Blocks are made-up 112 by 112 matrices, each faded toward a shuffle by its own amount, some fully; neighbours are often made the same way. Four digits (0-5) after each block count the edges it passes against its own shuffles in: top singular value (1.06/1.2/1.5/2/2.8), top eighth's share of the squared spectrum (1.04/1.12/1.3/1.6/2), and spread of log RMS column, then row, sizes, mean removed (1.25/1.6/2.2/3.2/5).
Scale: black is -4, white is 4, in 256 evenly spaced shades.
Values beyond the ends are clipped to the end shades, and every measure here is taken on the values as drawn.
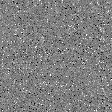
2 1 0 0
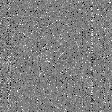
3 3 2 0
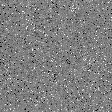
0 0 0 0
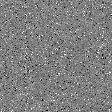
1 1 1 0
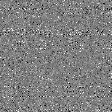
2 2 2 3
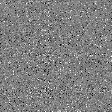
1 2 2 2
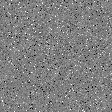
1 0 0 0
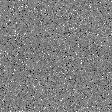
0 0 0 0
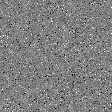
0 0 0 0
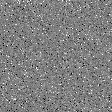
0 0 0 0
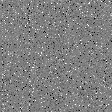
1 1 1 0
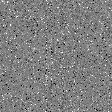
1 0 1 0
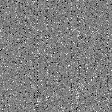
2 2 2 0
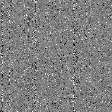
2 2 3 0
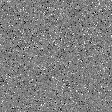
2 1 0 0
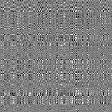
5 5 4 4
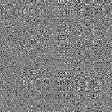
5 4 3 3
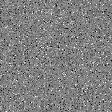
3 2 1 1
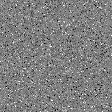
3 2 0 0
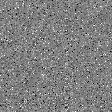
3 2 1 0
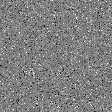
1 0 0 0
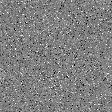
1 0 0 0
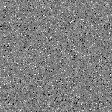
3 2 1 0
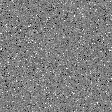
1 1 0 0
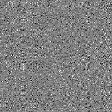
4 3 2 2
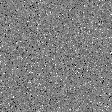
2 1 1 0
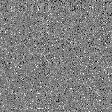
3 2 1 1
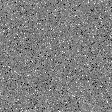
1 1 0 0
